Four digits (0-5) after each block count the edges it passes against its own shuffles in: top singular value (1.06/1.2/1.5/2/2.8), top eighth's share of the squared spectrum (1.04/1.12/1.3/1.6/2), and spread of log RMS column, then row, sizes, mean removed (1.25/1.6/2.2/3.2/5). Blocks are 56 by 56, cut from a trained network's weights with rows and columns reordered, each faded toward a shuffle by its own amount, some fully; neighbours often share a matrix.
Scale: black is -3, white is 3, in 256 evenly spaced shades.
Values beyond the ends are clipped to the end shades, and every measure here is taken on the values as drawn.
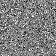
0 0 0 0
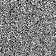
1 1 0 1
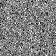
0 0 0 0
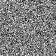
0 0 0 0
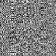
4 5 3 2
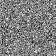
2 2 1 0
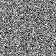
0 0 0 0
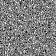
0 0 0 0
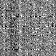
3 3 0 3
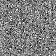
0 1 0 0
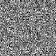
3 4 2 2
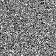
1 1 0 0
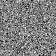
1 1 0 0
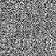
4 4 2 1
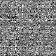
2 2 2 1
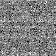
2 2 1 0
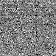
0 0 1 0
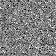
1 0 0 0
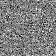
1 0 0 0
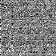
2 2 2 0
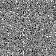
1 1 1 0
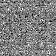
1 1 1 0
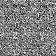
1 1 1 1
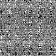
3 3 3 1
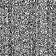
2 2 0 1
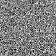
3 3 1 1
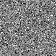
1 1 0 0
